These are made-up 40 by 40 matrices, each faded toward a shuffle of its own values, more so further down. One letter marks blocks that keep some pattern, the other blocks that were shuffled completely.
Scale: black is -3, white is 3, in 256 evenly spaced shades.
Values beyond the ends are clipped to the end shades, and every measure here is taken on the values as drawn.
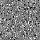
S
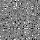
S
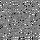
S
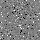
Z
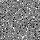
S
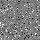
Z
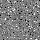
Z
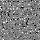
S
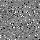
S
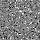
Z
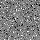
Z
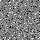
Z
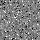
Z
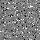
S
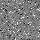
Z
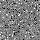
Z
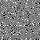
S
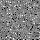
S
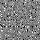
S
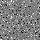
Z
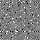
S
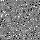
S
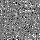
S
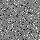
Z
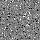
Z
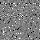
S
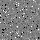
Z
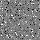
Z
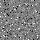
Z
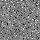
Z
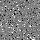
Z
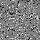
S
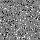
Z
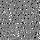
S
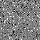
S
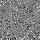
S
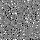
S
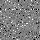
S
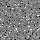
Z
